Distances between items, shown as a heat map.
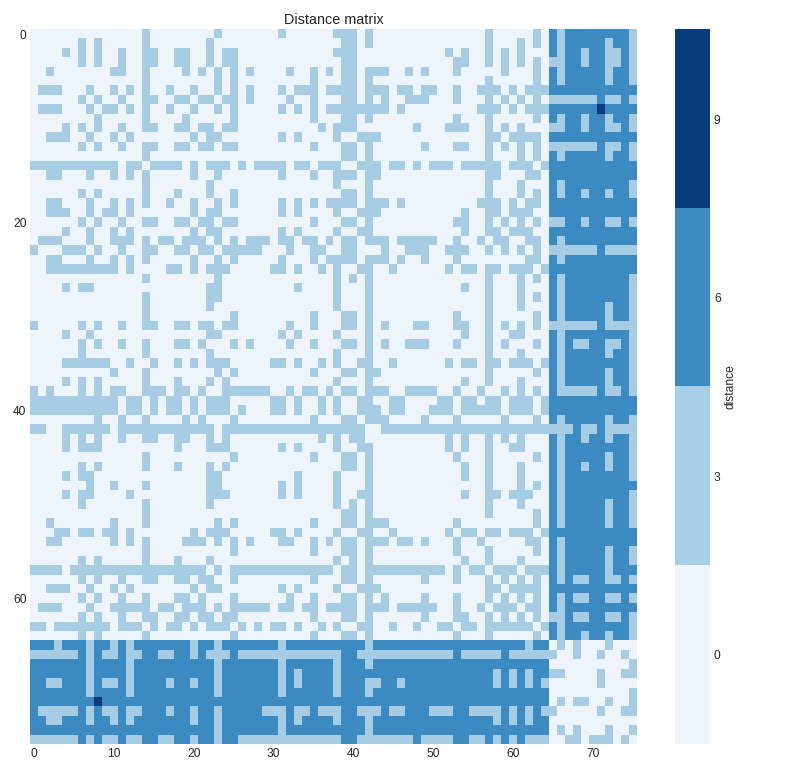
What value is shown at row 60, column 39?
3
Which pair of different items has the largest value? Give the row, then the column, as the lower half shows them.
71, 8
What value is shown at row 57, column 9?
3
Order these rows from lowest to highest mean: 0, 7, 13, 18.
13, 0, 7, 18
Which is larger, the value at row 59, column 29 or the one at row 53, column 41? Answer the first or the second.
the second
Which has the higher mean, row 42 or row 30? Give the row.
42
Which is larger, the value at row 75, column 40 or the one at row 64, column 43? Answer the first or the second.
the first
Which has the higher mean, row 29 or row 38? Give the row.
38
